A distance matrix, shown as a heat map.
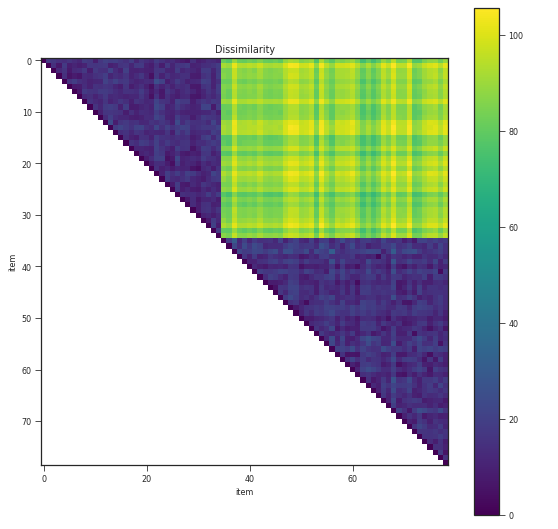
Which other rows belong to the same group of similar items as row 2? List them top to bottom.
0, 1, 3, 4, 5, 6, 7, 8, 9, 10, 11, 12, 13, 14, 15, 16, 17, 18, 19, 20, 21, 22, 23, 24, 25, 26, 27, 28, 29, 30, 31, 32, 33, 34
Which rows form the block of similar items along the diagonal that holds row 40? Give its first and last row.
35 to 78
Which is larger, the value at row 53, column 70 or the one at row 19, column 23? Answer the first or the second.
the second
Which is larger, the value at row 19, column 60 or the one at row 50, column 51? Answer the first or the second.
the first
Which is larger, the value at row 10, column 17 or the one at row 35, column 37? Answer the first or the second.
the second
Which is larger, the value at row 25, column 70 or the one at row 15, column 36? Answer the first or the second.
the first
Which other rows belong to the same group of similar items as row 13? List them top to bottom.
0, 1, 2, 3, 4, 5, 6, 7, 8, 9, 10, 11, 12, 14, 15, 16, 17, 18, 19, 20, 21, 22, 23, 24, 25, 26, 27, 28, 29, 30, 31, 32, 33, 34
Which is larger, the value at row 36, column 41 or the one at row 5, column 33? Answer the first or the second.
the first
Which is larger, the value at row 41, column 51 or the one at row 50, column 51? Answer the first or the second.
the first
